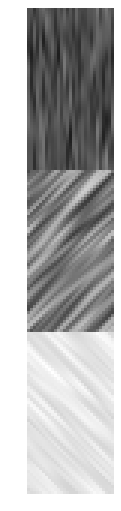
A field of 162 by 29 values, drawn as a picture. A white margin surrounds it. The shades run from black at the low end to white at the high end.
The table splits into 3 rows of 1 panel. Panel 1,1: low, streaked downward. Panel 2,1: middling, slanting up to the right, strong in contrast. Panel 3,1: very high, slanting down to the right, faint in contrast.
